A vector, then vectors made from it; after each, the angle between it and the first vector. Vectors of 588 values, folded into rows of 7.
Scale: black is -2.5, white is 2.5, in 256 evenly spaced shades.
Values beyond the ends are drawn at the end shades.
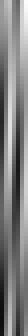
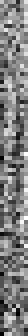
partly aligned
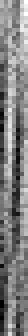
nearly parallel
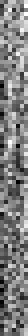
partly aligned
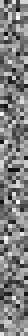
orthogonal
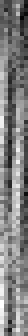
nearly opposite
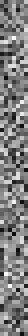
orthogonal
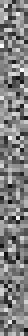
orthogonal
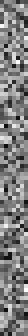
orthogonal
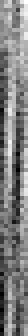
nearly parallel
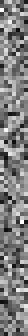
orthogonal
